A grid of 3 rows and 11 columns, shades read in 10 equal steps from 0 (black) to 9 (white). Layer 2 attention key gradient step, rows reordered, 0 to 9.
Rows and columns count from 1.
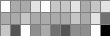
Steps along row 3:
down up down up down down up same up down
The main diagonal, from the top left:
9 6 9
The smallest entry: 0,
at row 3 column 11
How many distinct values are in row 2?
4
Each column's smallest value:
6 3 6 5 6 4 3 5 5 7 0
